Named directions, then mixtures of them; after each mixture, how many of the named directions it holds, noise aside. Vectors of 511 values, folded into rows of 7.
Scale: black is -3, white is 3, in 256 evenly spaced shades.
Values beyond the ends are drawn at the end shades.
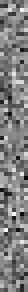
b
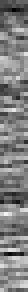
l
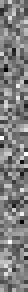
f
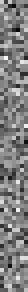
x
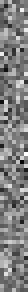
two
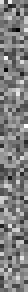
two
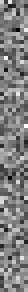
two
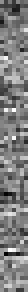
three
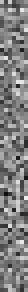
two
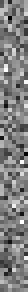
one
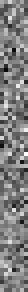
one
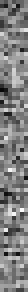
two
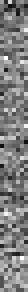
three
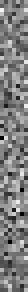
three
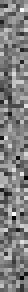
one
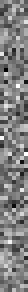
one
